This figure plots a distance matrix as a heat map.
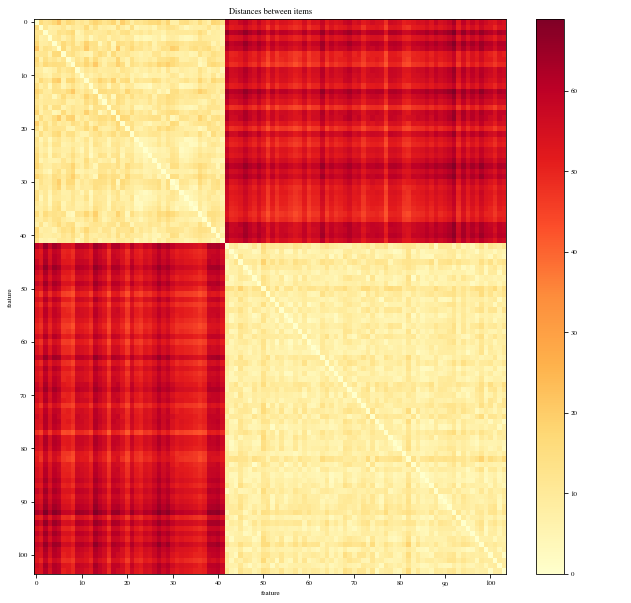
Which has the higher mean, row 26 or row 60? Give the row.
26
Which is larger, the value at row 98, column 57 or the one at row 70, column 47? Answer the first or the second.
the first
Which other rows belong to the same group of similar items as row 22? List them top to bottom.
0, 1, 2, 3, 4, 5, 6, 7, 8, 9, 10, 11, 12, 13, 14, 15, 16, 17, 18, 19, 20, 21, 23, 24, 25, 26, 27, 28, 29, 30, 31, 32, 33, 34, 35, 36, 37, 38, 39, 40, 41
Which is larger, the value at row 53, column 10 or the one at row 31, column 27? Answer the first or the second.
the first
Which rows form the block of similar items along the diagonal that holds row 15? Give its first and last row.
0 to 41
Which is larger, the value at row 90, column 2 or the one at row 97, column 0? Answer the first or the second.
the first
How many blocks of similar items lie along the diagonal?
2
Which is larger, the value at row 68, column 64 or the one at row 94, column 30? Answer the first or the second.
the second
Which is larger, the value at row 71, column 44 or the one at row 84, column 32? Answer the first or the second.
the second
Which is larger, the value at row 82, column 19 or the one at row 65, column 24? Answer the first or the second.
the second
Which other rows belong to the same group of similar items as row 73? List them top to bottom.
42, 43, 44, 45, 46, 47, 48, 49, 50, 51, 52, 53, 54, 55, 56, 57, 58, 59, 60, 61, 62, 63, 64, 65, 66, 67, 68, 69, 70, 71, 72, 74, 75, 76, 77, 78, 79, 80, 81, 82, 83, 84, 85, 86, 87, 88, 89, 90, 91, 92, 93, 94, 95, 96, 97, 98, 99, 100, 101, 102, 103
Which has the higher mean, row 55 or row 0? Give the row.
0
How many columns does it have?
104
